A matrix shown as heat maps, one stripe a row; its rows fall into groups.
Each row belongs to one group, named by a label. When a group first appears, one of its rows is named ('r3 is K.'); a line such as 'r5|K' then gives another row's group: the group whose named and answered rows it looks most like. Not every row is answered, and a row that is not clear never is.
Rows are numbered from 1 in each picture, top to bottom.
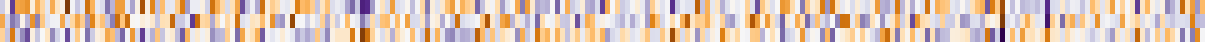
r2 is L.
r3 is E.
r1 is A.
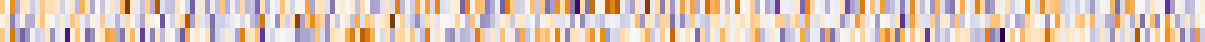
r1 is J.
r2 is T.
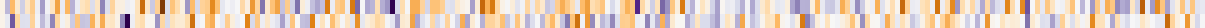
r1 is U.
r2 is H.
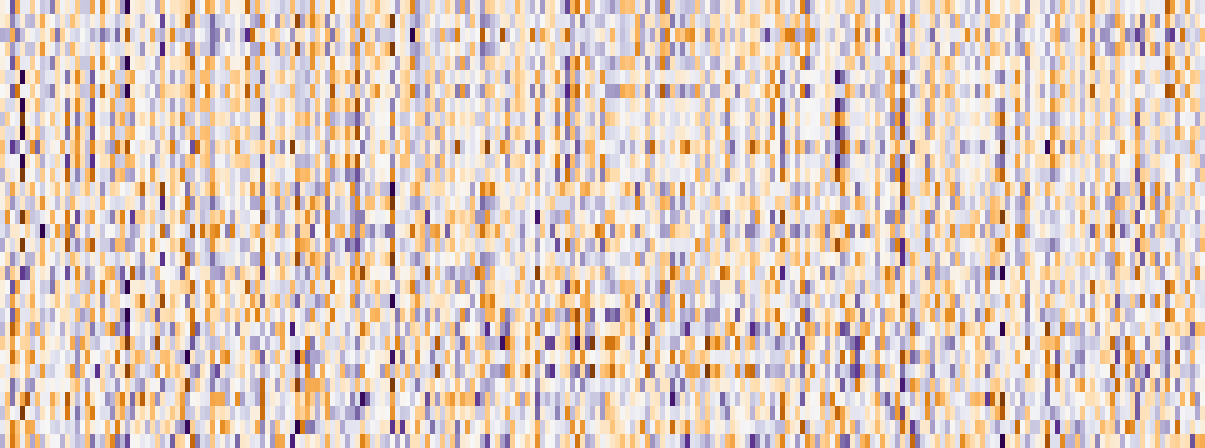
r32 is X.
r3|J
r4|T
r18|A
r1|H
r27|J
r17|U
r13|A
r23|H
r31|U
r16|A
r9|A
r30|A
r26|U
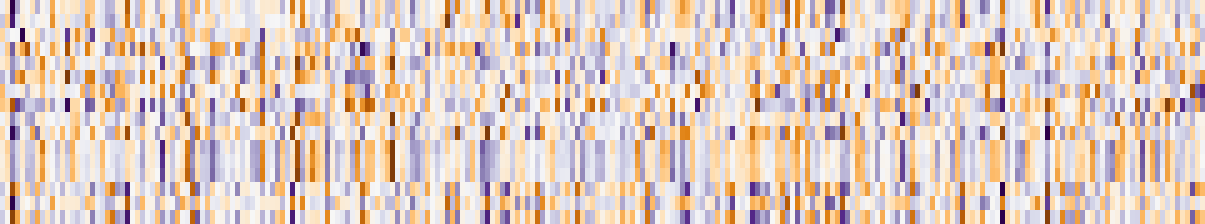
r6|A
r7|L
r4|A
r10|L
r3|E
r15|L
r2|L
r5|T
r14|X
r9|T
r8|E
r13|T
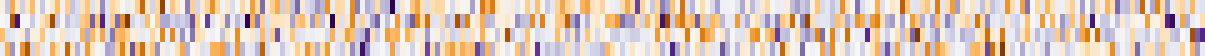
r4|A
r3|L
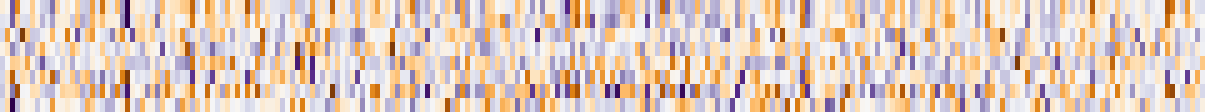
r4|T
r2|H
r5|U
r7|H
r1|H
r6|J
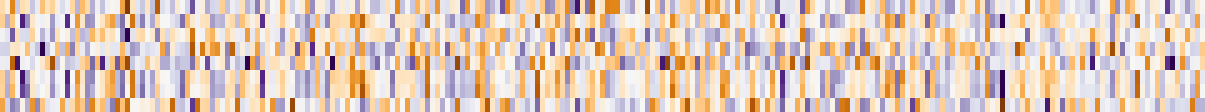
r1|J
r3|H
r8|L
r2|E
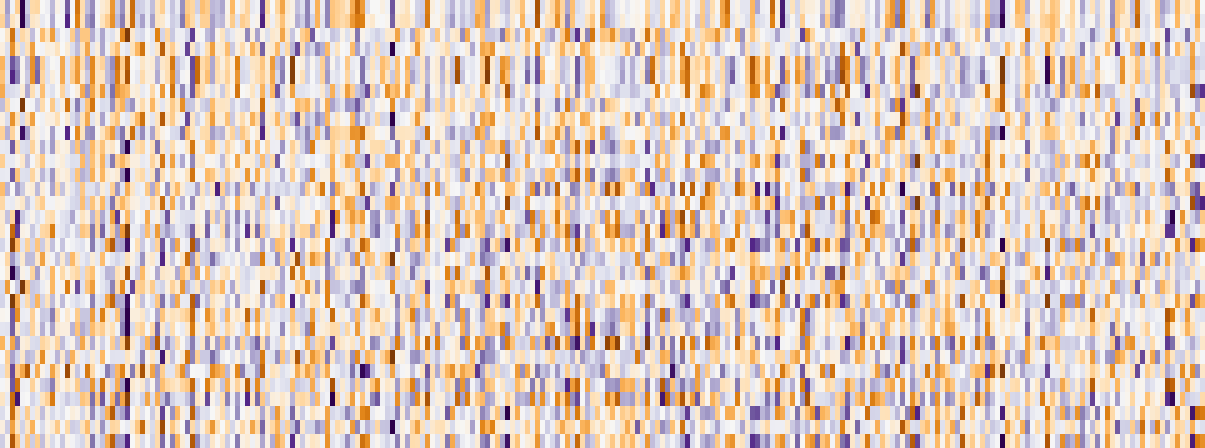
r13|H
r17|J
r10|E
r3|J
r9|U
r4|U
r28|H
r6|L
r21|A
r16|J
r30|X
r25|J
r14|J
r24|H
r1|E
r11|H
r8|A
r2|E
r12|L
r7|L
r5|L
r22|X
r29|J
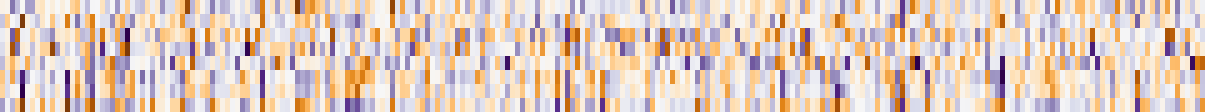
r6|E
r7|E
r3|H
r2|A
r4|J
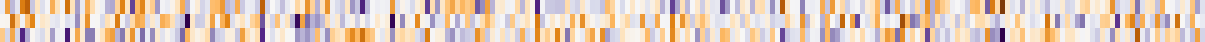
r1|A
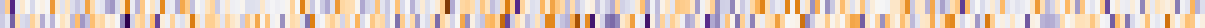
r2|H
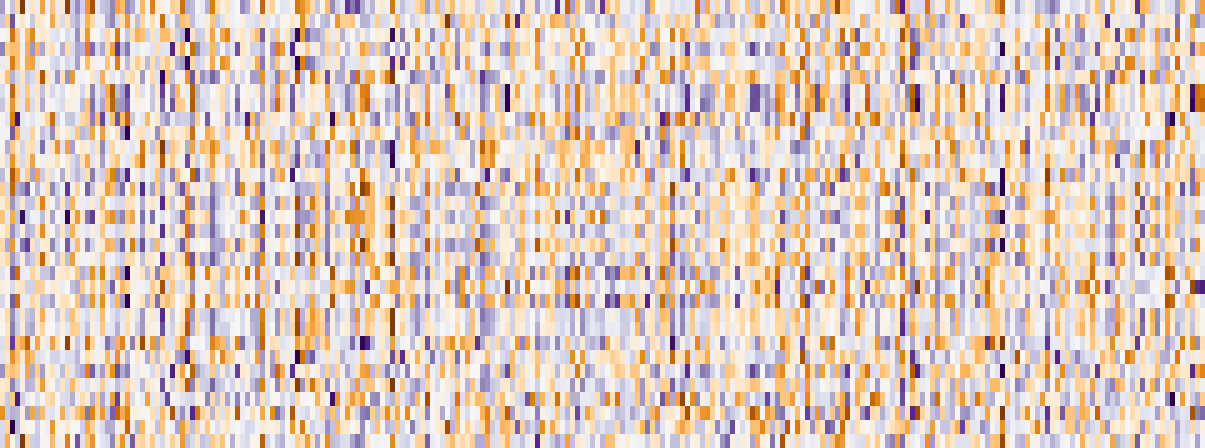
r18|E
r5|U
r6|T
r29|J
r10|H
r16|E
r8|X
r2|L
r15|T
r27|X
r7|X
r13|X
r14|E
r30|L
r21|L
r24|T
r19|T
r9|J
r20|H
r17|T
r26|U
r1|A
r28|T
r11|U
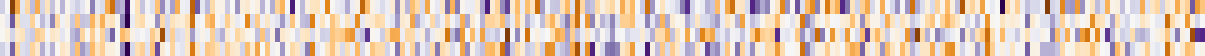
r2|H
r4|H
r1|X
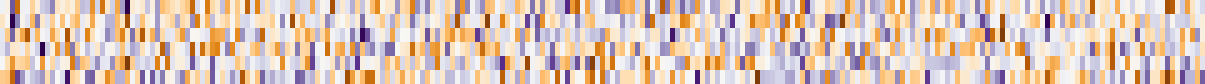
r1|H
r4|U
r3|A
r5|J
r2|L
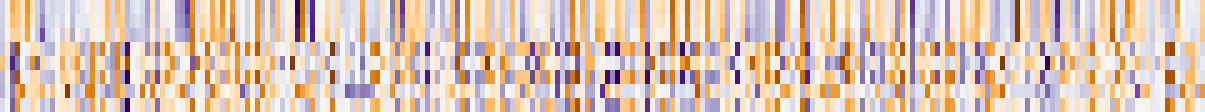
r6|H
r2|U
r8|H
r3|U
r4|H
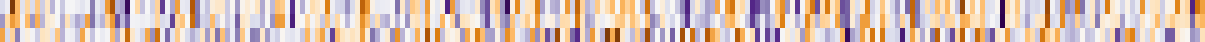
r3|J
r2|X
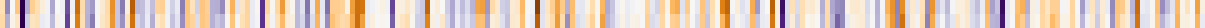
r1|E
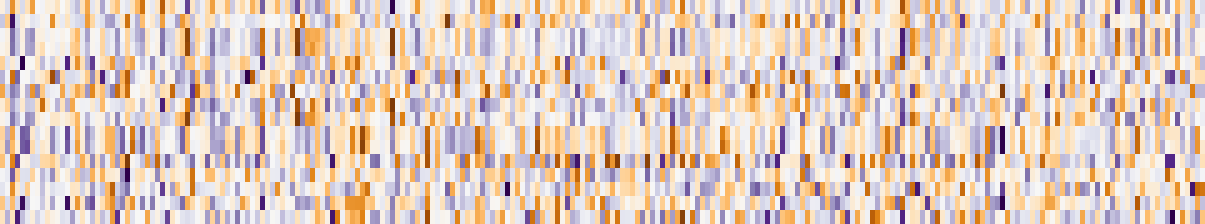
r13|H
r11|E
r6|J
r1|U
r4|T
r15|E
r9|T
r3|T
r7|L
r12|J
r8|T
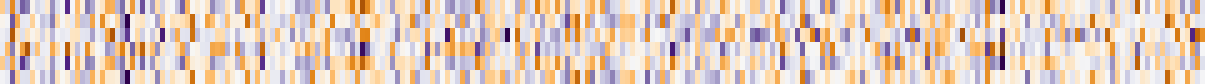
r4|A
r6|H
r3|X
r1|E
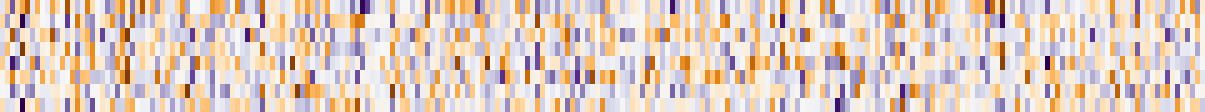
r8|E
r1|A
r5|L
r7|T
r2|E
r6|J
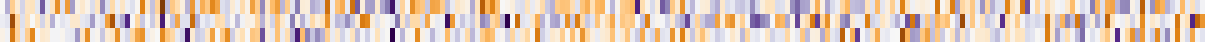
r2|X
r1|U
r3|U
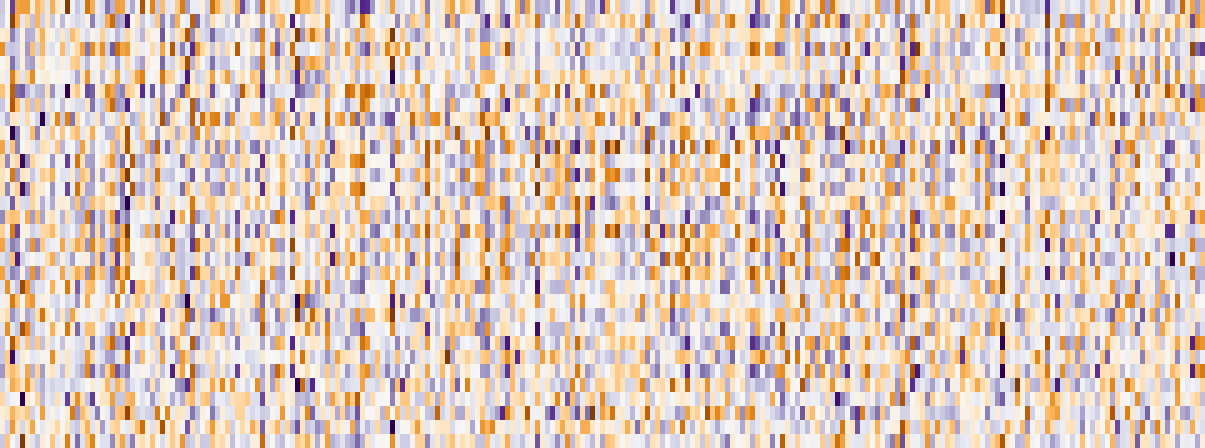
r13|J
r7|E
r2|X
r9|U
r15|H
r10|L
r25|X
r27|X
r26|L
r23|T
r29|E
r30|J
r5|T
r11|J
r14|E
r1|A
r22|U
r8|X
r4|L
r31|U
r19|J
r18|L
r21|A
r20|L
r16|X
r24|A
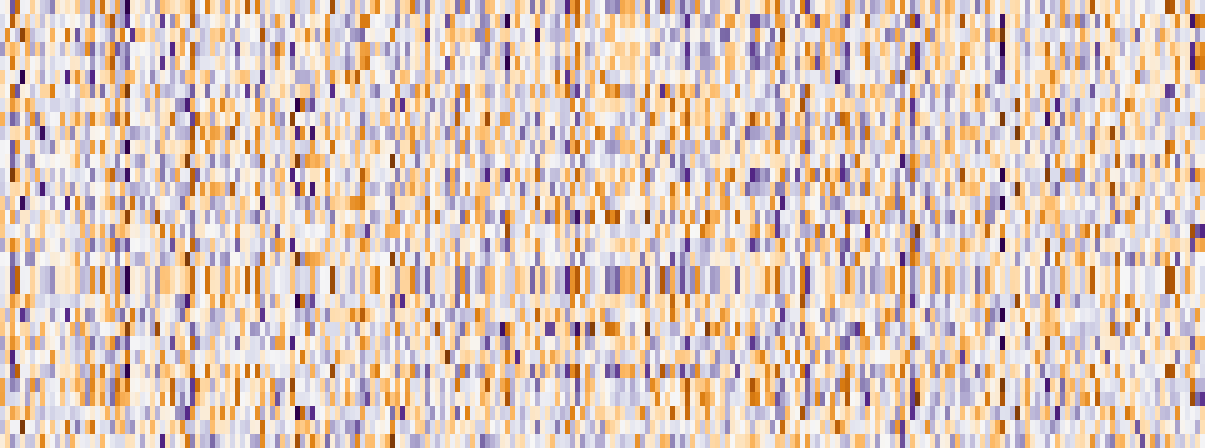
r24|J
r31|A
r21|H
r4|X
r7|J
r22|U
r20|H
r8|U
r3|A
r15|E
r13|X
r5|X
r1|H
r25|X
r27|H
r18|X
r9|L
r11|H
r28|L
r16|J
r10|U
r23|E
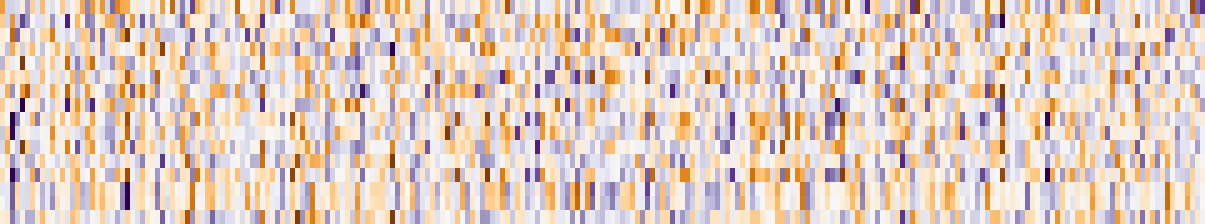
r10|L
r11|A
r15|H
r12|T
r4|U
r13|L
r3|J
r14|H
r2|E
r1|L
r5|A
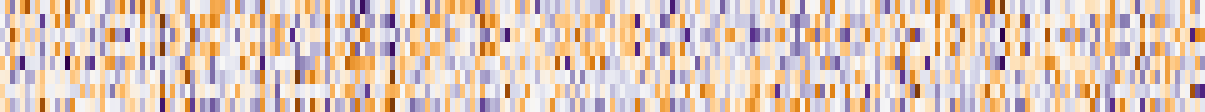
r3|X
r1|A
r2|U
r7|L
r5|E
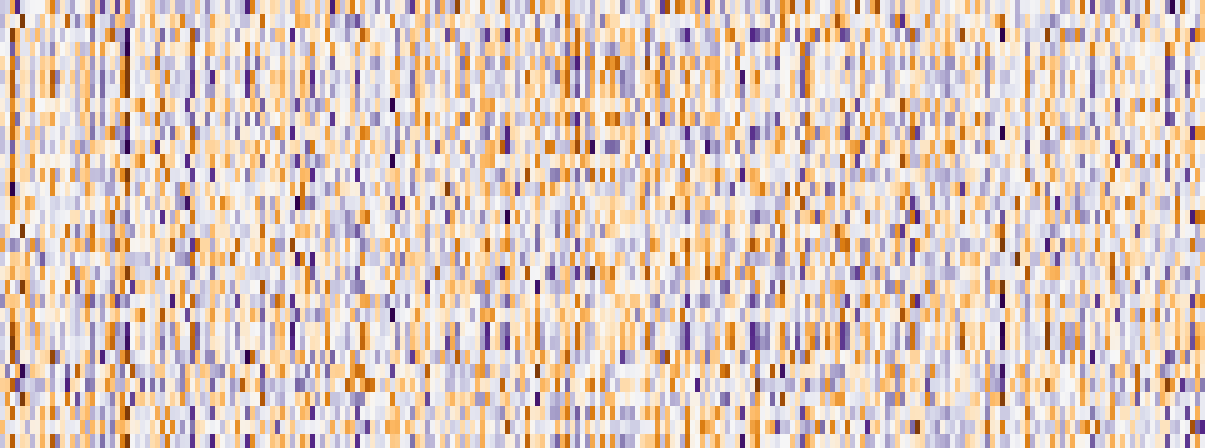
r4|H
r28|E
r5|J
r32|J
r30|J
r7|J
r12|U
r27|E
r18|L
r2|A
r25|X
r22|X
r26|J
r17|A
